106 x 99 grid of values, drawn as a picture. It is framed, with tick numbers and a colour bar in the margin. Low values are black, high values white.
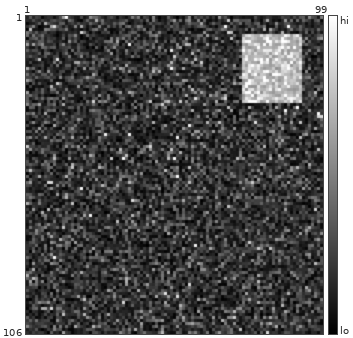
Histogram: skewed, a long tail of high values. Stripes: none. Mirror symmetry: none. Ninth with the highest average: top right. Odd patch: higher, in the top right.
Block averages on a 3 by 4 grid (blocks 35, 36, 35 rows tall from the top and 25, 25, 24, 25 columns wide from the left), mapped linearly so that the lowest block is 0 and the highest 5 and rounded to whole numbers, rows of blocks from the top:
0 0 1 5
0 0 0 0
0 0 0 0
